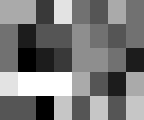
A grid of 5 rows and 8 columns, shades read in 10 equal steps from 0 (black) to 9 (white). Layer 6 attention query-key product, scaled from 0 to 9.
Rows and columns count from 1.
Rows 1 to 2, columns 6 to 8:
3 6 4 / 4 3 4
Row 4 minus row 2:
4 8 6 6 1 -1 -2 2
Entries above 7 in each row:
1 0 0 4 0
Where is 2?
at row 1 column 3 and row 3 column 4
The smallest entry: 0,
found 2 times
